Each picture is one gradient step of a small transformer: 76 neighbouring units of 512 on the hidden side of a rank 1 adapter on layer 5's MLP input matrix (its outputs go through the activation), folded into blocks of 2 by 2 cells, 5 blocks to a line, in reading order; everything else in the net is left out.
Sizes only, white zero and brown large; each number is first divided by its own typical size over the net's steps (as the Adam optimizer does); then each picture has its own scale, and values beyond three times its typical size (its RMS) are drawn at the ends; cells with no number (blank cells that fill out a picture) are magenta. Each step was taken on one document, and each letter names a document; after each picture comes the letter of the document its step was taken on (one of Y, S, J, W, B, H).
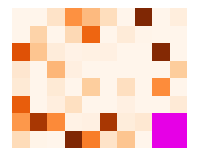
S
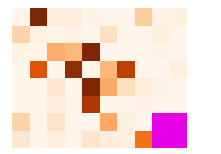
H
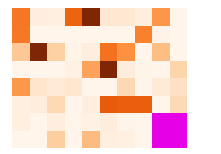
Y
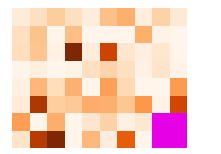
Y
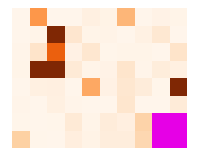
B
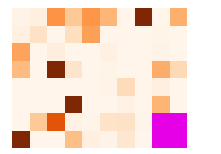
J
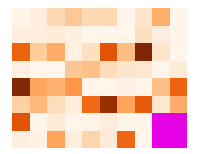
Y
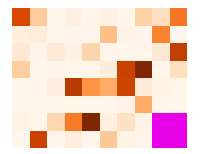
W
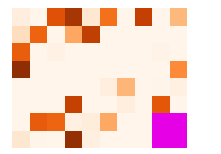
J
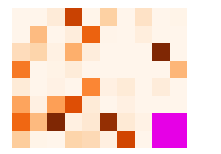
S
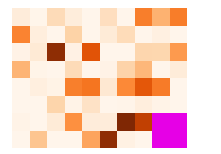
W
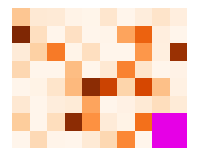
W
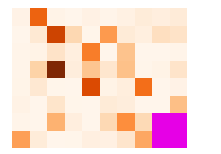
B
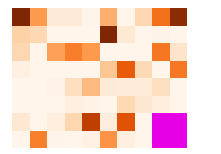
W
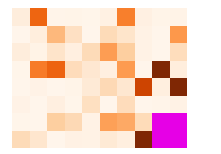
B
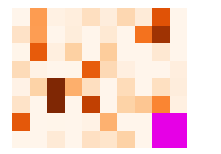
Y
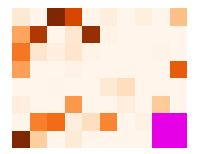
J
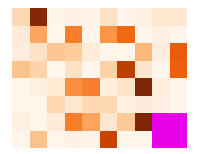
W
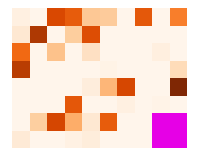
J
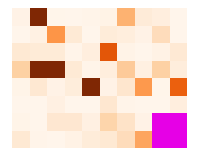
B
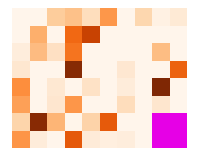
S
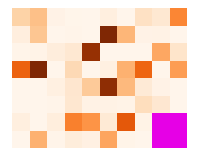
W
